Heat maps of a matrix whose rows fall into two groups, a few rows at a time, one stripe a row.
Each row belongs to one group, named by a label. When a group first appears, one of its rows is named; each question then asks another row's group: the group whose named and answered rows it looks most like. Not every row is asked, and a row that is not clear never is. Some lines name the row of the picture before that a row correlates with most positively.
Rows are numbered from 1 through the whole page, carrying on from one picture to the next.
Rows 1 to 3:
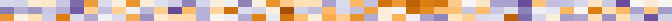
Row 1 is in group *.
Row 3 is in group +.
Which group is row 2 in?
*
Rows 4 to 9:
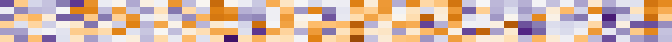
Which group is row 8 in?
*
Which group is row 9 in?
+
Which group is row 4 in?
*
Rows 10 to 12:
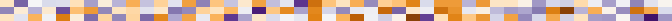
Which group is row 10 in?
+
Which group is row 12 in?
+
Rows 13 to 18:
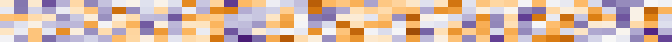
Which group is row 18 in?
*
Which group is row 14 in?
*
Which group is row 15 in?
*
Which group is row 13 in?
+
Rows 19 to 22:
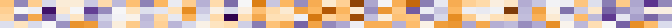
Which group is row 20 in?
+
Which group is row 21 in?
+
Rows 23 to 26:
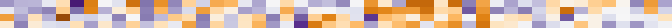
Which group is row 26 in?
+
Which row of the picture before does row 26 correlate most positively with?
19
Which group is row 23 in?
*
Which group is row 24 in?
*
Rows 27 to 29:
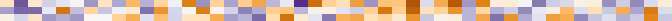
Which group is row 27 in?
+
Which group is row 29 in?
*
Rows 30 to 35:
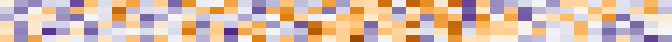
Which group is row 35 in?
+
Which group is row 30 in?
*
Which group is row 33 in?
+
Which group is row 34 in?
+
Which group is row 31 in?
*
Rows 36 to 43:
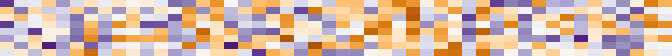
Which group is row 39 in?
*
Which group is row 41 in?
*
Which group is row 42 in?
+
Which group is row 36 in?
*
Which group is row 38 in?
*
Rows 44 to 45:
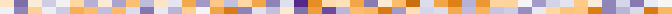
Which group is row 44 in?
+
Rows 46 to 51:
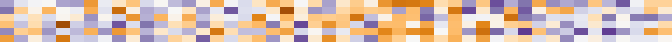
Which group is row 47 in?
*
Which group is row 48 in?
+
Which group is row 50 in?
*
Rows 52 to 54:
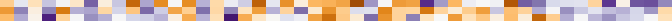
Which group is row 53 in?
+
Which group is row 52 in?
+
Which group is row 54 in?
+
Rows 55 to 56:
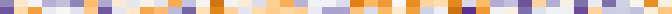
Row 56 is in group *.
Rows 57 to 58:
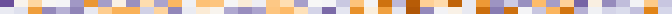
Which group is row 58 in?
*
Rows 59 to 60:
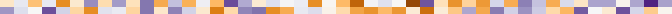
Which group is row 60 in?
*
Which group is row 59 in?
+
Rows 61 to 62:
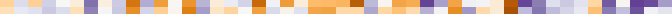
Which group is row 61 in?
+
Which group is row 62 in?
+
